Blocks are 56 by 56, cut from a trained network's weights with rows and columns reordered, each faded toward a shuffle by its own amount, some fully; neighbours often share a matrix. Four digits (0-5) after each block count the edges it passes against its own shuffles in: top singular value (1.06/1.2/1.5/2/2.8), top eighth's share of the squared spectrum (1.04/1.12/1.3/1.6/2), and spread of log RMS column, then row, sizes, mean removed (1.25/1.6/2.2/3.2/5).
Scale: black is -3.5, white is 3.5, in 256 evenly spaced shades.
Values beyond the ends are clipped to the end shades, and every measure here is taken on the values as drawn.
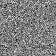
2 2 0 0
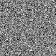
3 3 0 0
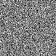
1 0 0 0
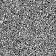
2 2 0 0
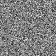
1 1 0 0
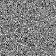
2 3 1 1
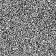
1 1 0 0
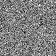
1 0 0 0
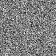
1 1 0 0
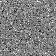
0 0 0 0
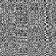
4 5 3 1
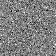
0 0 0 0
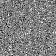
0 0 0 0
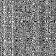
3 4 2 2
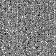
2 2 0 1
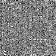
2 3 0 2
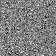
0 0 0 0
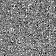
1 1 0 0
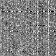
3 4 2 2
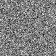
0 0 0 0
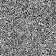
0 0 0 0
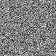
1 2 0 0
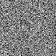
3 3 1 0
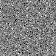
2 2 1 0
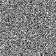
2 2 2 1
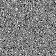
1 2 0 1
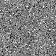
0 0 0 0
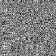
3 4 2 2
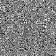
2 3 1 2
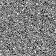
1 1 0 0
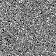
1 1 0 0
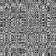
4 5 3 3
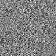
3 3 1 0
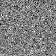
2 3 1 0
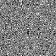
3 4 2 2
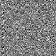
3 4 2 2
